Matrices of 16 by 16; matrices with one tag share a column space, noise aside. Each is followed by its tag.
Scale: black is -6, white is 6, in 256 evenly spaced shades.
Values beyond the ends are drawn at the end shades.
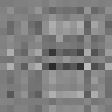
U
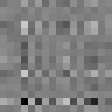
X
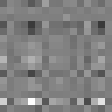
X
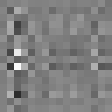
U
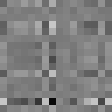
X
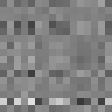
X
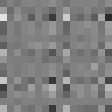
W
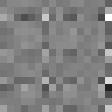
W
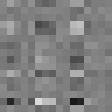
X
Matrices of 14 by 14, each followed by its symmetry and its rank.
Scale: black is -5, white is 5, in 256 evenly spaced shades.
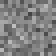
neither, full rank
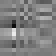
neither, rank two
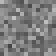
neither, full rank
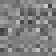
neither, rank three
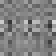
neither, rank two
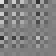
symmetric, rank one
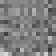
neither, rank three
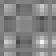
symmetric, rank one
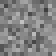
neither, full rank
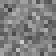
neither, full rank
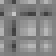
symmetric, rank one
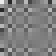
symmetric, rank one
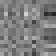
neither, rank two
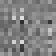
neither, rank three
